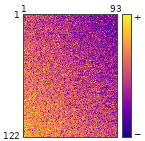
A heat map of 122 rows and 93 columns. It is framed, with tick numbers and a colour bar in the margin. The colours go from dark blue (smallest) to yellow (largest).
On average the colour sits 50% of the way up the scale. No regular stripes run through it. There is an overall slope up to the bottom left. Neither half mirrors the other. The ninth with the highest average is the bottom left. The ninth with the lowest average is the top right.
